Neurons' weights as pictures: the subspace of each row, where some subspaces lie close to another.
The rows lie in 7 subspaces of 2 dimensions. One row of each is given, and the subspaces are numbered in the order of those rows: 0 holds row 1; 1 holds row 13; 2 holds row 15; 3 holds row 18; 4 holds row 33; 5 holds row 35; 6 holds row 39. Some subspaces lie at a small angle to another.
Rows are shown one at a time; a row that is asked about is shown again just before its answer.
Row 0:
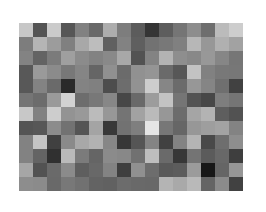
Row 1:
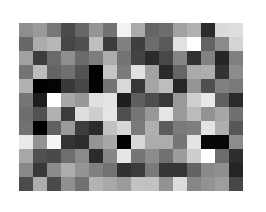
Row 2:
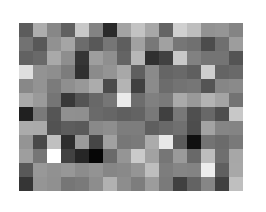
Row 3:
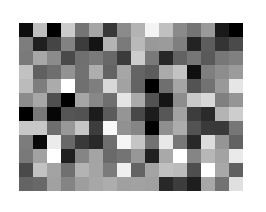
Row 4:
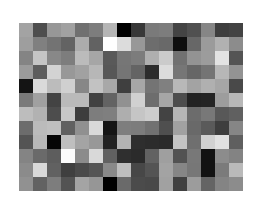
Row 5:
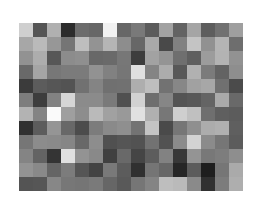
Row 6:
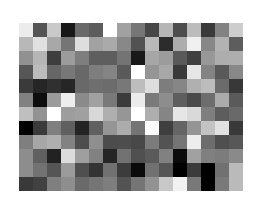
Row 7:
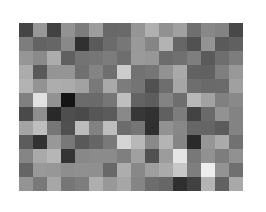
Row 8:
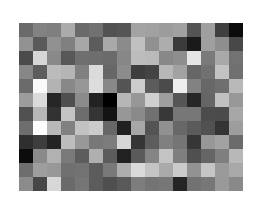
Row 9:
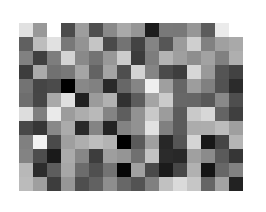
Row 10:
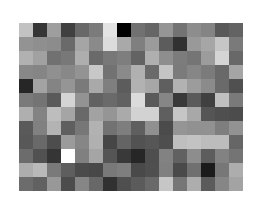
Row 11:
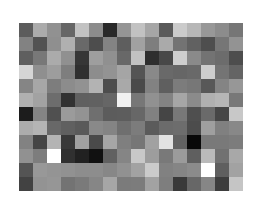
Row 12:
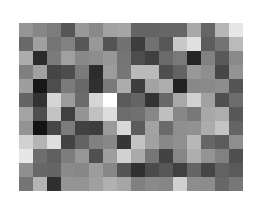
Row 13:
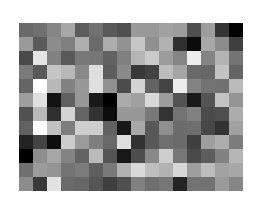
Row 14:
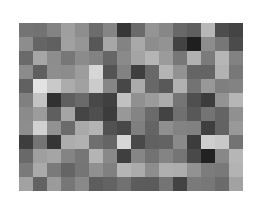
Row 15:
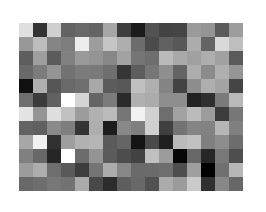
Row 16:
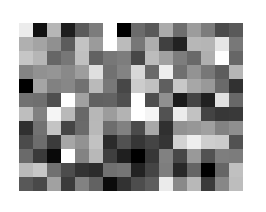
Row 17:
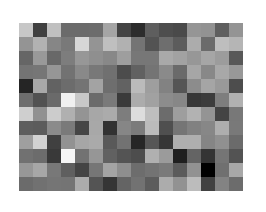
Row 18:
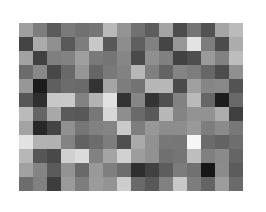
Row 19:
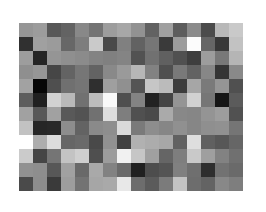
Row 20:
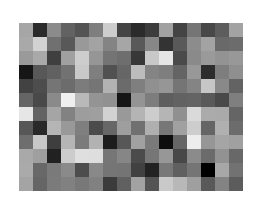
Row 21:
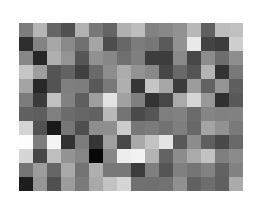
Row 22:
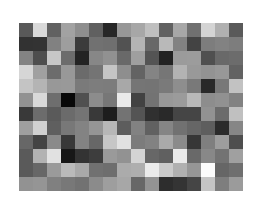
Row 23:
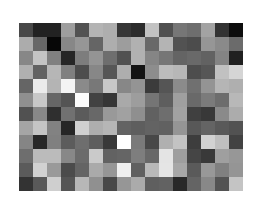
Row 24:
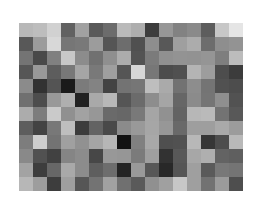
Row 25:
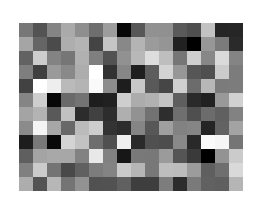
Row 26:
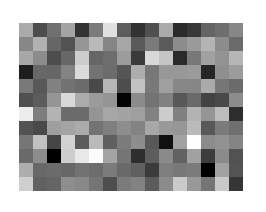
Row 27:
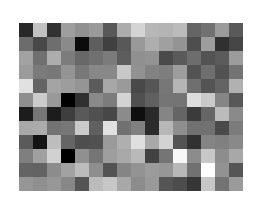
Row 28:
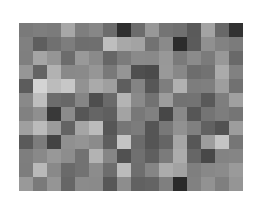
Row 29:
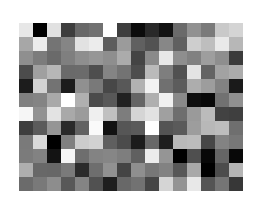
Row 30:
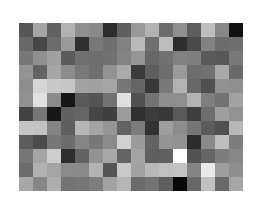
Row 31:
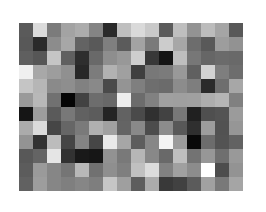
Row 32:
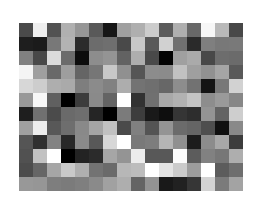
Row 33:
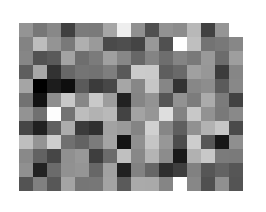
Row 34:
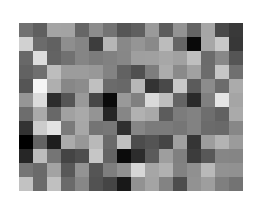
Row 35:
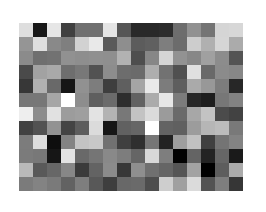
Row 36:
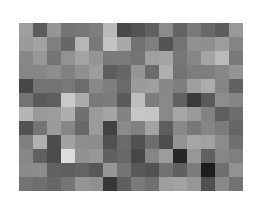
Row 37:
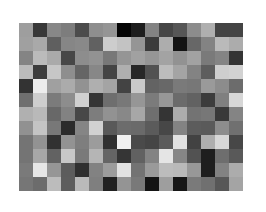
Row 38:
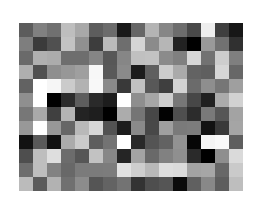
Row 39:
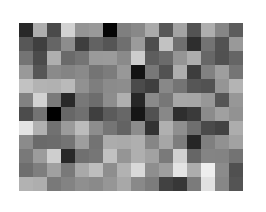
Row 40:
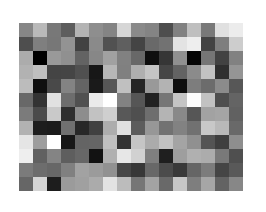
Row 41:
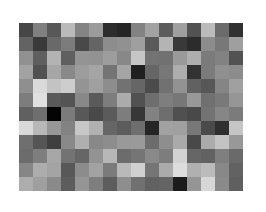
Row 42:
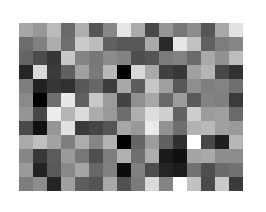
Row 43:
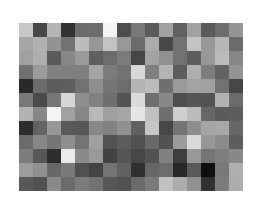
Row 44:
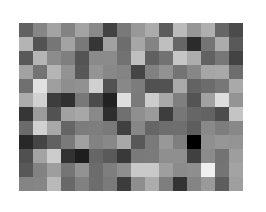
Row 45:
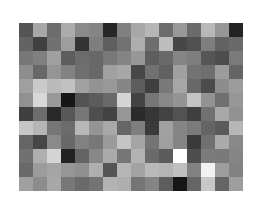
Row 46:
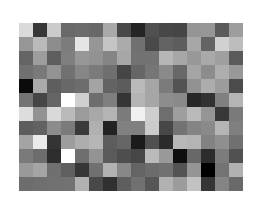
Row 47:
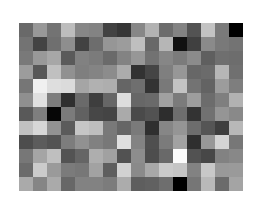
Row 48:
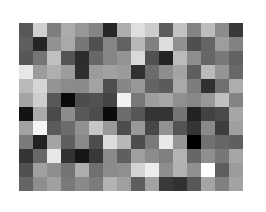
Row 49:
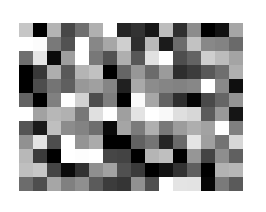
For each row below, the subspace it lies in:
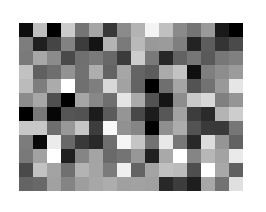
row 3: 5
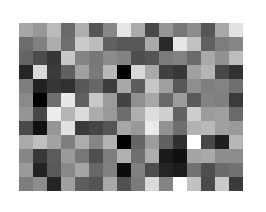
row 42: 2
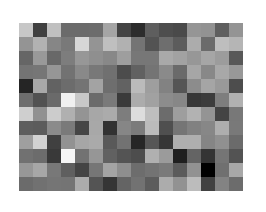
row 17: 2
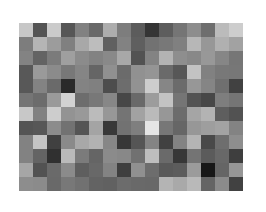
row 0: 5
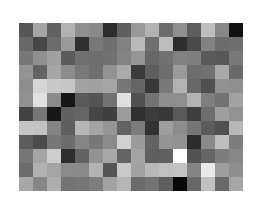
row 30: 4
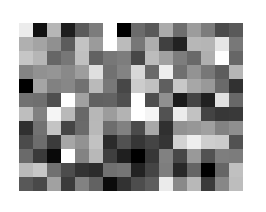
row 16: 6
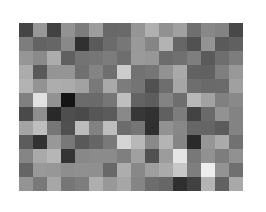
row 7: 2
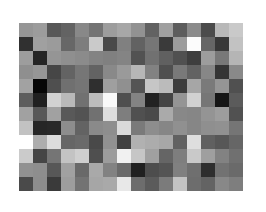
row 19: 3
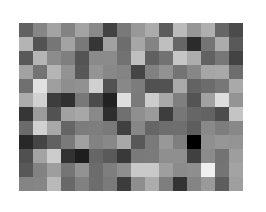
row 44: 3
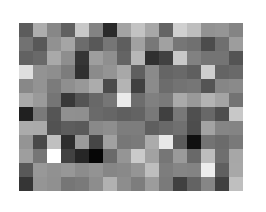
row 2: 3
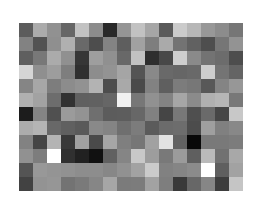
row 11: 3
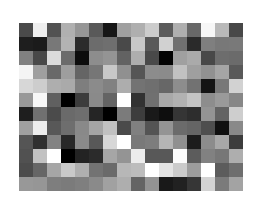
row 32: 0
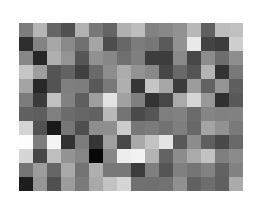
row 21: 3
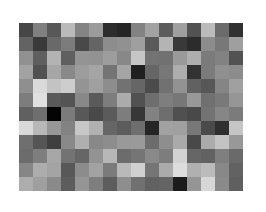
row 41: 6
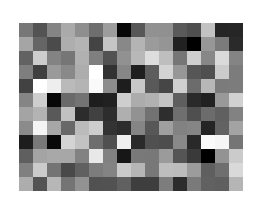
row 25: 0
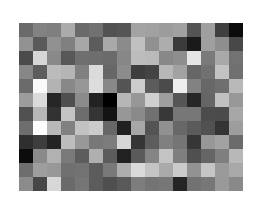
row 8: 1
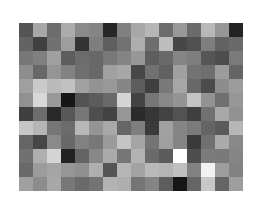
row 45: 4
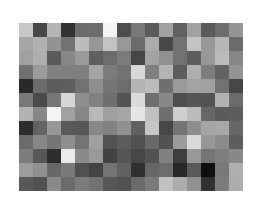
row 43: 6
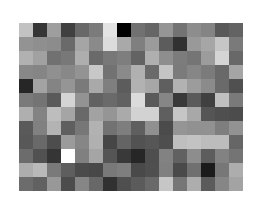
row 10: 6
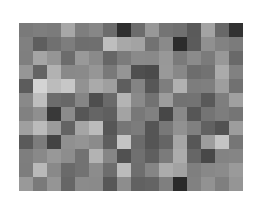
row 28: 4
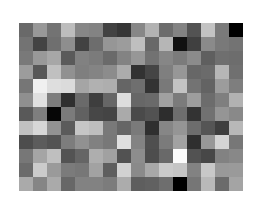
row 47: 4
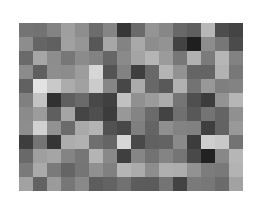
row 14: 0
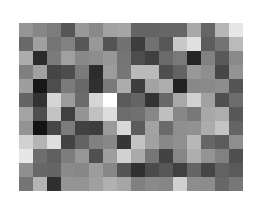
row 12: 1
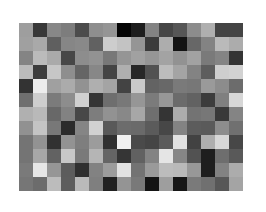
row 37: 2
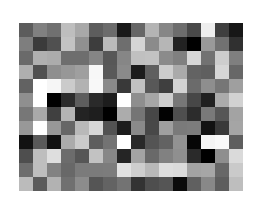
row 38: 0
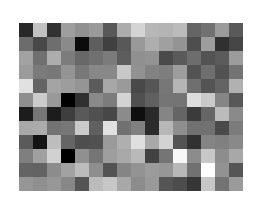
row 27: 2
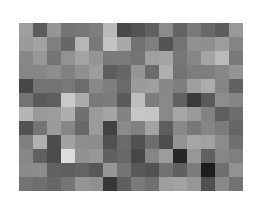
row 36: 4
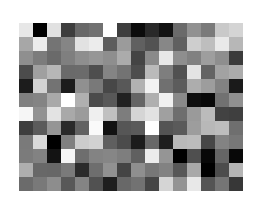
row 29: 5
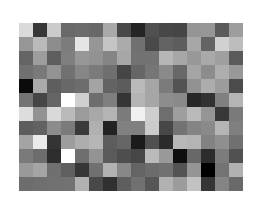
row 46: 2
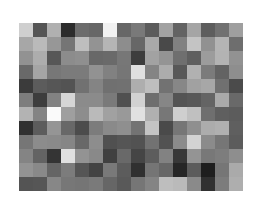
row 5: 6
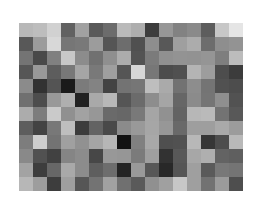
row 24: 5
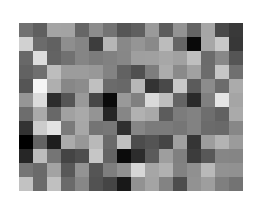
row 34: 3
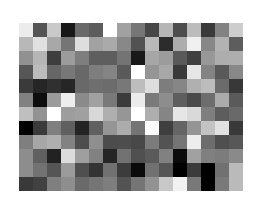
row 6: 6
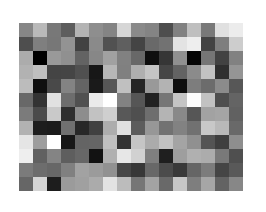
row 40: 1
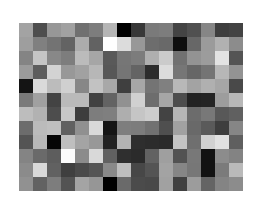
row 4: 4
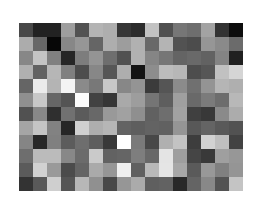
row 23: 5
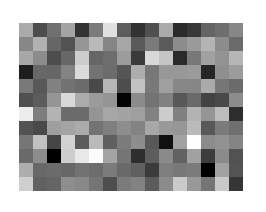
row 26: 3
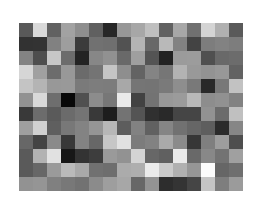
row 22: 0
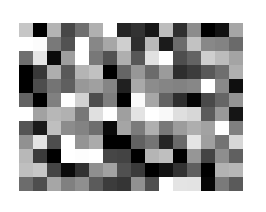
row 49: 0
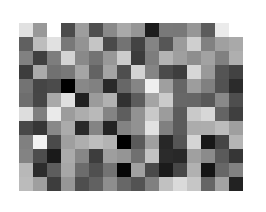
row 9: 5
